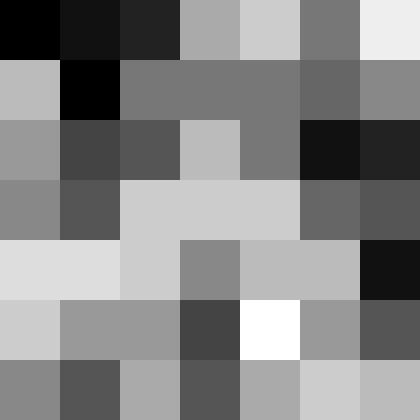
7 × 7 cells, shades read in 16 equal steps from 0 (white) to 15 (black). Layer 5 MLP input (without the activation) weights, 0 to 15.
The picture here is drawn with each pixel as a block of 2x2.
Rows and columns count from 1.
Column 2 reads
14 15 11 10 2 6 10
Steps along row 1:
down down down down up down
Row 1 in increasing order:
1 3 5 8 13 14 15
